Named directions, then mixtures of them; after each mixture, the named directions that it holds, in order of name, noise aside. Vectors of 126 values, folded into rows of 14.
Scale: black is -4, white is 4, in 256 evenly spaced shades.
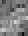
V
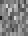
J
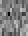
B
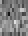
B, V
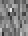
B, J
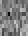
B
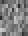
J, V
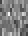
B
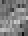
V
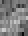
V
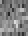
B, V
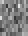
J, V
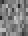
J, V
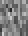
B, J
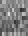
B, V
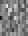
J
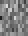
J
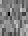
B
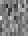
J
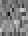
B, V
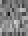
B, V
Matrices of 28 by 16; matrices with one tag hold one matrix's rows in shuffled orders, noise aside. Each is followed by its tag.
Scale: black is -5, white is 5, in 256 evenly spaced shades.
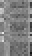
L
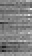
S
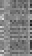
L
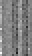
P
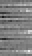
S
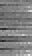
S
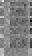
L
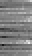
S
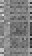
L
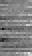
S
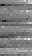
S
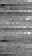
S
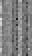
P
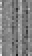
P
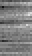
S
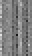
P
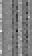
P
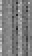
P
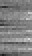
S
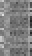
L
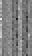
P
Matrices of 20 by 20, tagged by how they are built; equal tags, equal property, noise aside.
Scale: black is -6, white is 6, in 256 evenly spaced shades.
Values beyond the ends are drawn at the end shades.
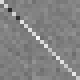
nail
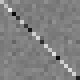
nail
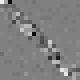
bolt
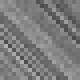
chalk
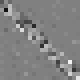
bolt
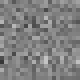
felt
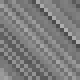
chalk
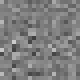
felt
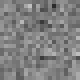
felt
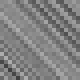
chalk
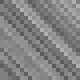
chalk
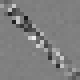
bolt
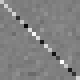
nail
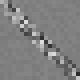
bolt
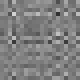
felt
